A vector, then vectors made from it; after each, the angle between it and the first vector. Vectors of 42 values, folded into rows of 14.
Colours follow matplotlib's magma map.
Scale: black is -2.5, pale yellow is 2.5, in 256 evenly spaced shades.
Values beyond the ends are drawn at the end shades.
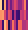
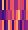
nearly opposite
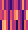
orthogonal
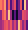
partly aligned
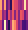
partly aligned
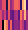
partly aligned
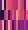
nearly opposite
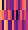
nearly parallel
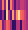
partly opposed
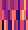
partly aligned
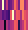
partly opposed
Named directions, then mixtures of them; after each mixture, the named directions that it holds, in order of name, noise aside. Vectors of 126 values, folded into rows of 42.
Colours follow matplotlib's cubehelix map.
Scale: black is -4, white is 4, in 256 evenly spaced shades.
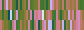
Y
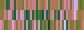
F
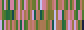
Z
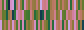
F, Z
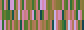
Z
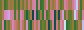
F, Z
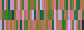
Z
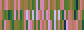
F, Z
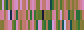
Y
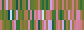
Y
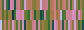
F, Z
